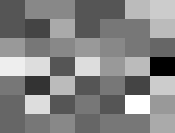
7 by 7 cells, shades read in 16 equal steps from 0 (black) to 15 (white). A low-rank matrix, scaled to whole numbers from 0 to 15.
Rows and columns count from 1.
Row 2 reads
5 4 10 5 7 7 11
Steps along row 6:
up down up down up down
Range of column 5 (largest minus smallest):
4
